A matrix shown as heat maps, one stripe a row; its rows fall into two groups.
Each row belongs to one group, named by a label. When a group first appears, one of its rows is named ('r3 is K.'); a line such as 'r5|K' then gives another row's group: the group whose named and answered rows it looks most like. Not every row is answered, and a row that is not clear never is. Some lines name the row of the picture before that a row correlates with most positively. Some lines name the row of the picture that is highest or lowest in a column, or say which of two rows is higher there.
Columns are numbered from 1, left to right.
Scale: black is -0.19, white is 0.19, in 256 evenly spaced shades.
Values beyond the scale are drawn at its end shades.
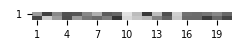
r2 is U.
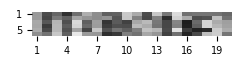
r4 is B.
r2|U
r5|B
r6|B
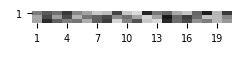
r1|U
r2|B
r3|B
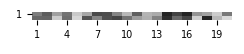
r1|B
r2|B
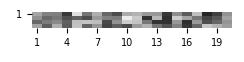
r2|U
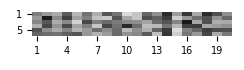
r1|U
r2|U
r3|B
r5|U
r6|U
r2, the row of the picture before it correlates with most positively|2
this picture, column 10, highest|1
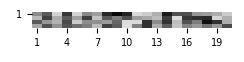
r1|B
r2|B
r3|U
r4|U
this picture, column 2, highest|3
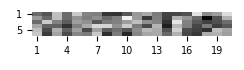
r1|B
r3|U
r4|U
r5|B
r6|B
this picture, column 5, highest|1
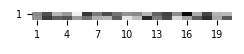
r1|B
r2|U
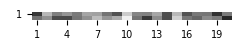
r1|U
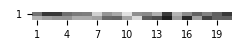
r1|U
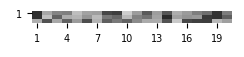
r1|U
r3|B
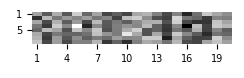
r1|B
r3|B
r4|B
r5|U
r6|U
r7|B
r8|B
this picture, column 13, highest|7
